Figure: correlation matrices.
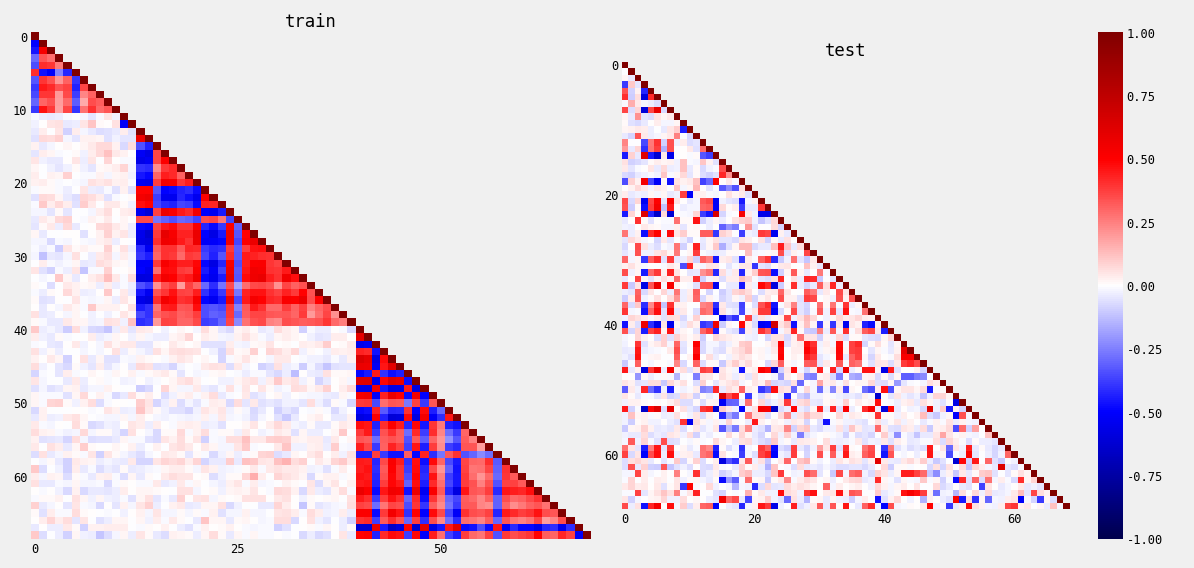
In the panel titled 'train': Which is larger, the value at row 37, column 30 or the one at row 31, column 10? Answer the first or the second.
the first
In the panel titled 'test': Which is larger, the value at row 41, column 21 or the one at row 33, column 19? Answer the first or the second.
the first
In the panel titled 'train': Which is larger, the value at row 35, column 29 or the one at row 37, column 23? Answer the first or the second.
the first
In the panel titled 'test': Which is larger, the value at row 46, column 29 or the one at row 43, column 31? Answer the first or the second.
the first
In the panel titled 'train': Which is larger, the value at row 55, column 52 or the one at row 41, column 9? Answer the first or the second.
the second
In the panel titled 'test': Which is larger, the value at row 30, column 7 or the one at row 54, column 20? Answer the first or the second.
the first
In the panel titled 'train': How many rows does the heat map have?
69
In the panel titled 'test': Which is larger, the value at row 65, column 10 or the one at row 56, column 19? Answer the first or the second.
the first
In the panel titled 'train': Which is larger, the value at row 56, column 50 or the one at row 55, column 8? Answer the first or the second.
the first
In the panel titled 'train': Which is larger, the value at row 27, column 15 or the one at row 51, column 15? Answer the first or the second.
the first
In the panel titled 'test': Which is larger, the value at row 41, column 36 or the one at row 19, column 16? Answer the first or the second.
the first
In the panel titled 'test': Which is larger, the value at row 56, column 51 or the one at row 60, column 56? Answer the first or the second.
the second
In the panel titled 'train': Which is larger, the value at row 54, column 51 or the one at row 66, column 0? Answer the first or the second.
the second
